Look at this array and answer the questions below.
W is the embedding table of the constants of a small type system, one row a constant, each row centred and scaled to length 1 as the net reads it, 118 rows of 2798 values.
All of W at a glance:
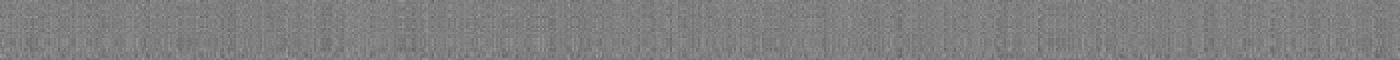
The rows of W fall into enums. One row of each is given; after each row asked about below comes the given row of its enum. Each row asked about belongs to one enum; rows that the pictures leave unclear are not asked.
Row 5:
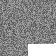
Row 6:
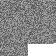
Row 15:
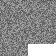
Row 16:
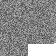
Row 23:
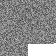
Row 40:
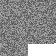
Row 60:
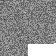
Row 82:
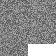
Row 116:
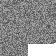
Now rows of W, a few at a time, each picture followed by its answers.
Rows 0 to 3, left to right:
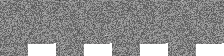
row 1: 60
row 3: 60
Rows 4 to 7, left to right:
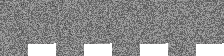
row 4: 60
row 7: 40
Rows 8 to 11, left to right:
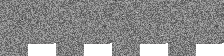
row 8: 23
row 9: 116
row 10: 60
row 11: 116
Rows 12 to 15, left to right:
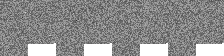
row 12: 60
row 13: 23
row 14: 82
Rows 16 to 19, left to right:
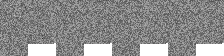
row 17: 15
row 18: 82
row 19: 15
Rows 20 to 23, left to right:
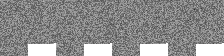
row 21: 40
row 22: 5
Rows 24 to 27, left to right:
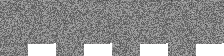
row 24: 6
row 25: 15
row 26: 40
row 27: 60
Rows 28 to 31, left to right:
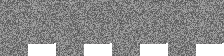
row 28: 82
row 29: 60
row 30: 15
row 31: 82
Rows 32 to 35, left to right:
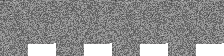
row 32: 60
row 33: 6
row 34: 60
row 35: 60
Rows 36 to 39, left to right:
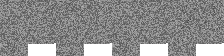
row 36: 40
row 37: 6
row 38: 40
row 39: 23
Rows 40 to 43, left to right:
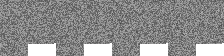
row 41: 6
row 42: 15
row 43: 5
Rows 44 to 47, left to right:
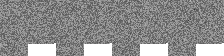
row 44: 40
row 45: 6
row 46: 82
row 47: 23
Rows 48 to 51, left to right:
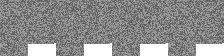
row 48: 40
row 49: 6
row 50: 23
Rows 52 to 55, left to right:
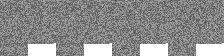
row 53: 6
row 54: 60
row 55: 23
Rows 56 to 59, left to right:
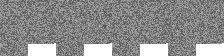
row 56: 40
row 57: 116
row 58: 40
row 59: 5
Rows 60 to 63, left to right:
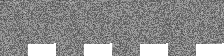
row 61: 60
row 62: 40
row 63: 5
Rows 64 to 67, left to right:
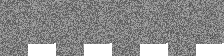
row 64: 82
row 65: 6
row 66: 82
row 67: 16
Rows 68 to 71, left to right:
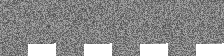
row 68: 116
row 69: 23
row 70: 5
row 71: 5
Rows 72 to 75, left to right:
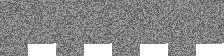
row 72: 6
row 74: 23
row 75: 5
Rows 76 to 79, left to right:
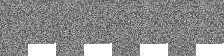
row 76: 15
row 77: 5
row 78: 82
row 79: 82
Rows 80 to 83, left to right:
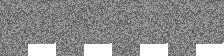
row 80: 15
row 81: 23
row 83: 15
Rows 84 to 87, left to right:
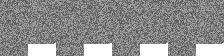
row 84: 82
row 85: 6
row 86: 15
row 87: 82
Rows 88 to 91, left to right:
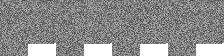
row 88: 15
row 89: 82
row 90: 23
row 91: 15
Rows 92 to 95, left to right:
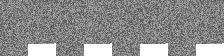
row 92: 5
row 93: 82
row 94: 23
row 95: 5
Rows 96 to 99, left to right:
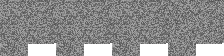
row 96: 40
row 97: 40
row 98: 40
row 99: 15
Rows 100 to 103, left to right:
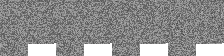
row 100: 40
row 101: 40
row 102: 6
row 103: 5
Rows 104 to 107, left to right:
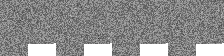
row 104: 23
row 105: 16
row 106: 6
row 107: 5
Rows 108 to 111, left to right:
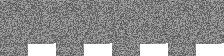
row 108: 6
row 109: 6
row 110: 5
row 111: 6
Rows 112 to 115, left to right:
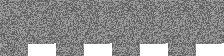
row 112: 40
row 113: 6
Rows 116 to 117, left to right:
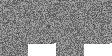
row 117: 60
